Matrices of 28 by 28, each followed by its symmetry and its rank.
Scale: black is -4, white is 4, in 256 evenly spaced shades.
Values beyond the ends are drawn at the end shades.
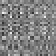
neither, rank three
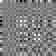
symmetric, rank two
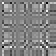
symmetric, rank two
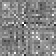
symmetric, rank five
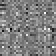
neither, rank five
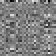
neither, rank three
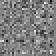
neither, rank five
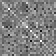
symmetric, rank five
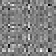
neither, rank three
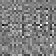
neither, rank five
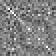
symmetric, rank five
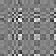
symmetric, rank two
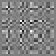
symmetric, rank two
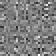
neither, rank five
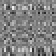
neither, rank three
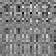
neither, rank three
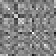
symmetric, rank five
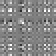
symmetric, rank two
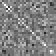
symmetric, rank five
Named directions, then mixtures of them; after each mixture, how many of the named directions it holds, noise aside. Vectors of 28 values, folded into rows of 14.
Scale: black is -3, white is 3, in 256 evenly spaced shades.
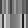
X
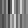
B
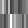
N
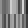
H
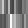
one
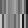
two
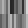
two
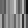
two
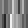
three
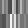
two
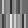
three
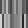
one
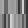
two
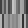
three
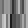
three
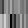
three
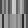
three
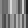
one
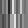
one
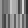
one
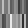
three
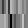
one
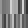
one
